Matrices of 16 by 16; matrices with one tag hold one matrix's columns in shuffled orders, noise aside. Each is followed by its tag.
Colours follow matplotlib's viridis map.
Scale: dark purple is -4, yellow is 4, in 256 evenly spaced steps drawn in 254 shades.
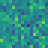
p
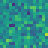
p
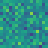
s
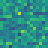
s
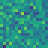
s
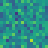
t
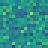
s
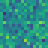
t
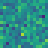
p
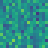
t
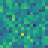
p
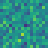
p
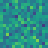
p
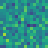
p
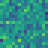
t
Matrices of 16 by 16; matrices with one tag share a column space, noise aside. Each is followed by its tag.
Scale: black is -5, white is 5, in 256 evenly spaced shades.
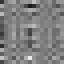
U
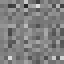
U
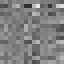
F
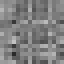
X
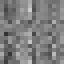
X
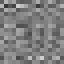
U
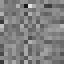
F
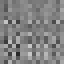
X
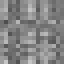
X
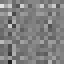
F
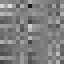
F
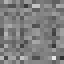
U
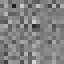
F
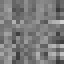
X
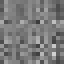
X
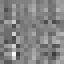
X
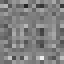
U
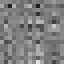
F
